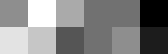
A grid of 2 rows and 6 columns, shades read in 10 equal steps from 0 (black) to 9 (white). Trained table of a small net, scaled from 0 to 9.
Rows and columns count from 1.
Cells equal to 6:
1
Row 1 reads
5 9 6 4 4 0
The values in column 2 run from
7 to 9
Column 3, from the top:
6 3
